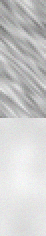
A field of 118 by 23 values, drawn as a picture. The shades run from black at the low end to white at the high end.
It is made of 2 by 1 panels. Panel 1,1: high, slanting down to the right. Panel 2,1: very high, smooth, faint in contrast.
